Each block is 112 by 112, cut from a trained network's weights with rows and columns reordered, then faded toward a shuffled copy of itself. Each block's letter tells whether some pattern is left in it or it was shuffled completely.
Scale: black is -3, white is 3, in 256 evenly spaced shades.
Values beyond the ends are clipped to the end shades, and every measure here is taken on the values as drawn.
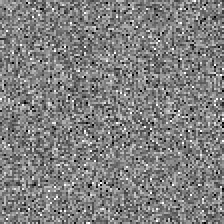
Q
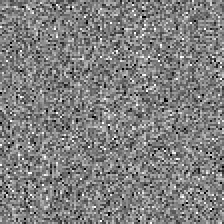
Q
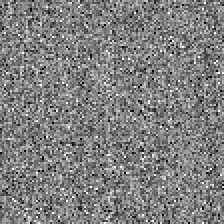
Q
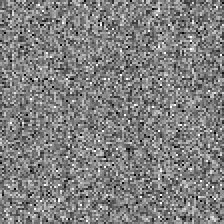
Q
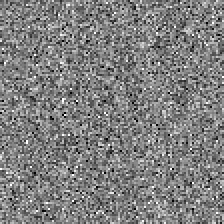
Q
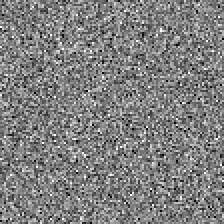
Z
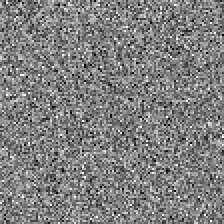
Z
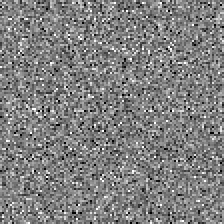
Q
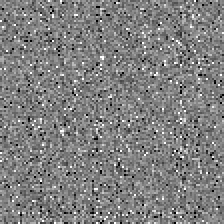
Q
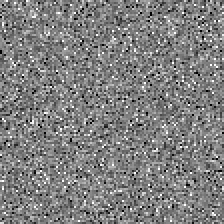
Z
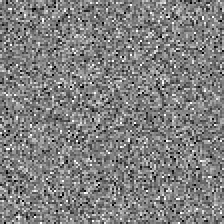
Q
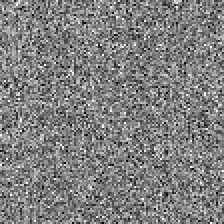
Q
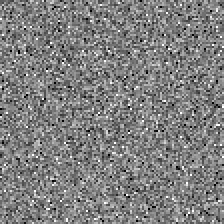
Z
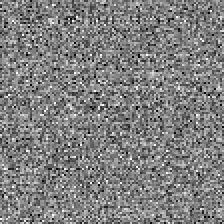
Q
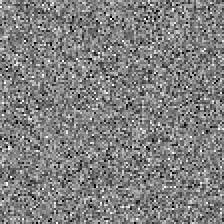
Z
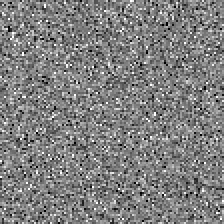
Z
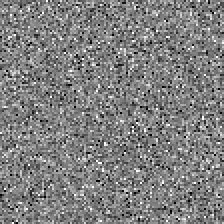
Z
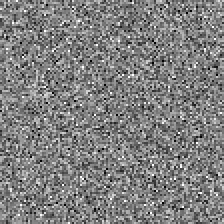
Z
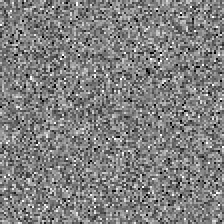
Z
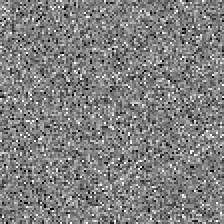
Z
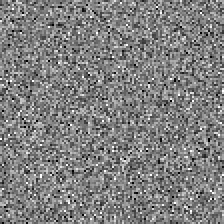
Z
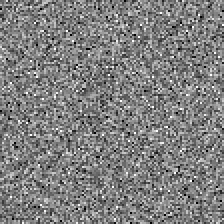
Z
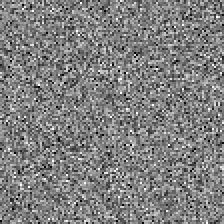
Z
